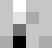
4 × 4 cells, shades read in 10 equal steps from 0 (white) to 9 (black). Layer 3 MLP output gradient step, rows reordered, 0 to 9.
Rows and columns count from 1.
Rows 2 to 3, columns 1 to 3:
2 1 3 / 2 5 2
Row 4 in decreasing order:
9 3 3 2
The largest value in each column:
3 9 3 3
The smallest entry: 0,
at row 1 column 2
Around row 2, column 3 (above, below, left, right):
2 2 1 2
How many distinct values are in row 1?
2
